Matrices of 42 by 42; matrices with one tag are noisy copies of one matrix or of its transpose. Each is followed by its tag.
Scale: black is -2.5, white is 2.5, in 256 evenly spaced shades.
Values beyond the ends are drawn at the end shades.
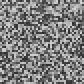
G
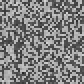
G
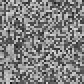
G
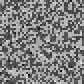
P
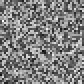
P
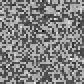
G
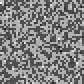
P
